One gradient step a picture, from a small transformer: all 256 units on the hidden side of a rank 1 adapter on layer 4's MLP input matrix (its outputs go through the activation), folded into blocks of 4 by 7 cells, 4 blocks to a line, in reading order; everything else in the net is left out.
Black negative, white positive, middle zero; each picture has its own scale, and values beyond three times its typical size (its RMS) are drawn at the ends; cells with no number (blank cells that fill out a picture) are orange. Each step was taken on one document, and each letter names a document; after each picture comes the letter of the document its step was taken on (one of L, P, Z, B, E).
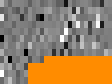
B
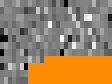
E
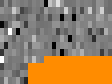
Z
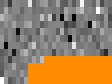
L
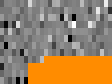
L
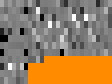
E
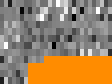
Z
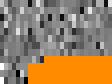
L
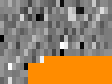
B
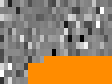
B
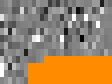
B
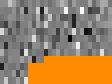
Z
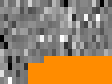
B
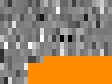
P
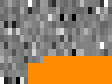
L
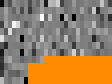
L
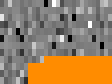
L
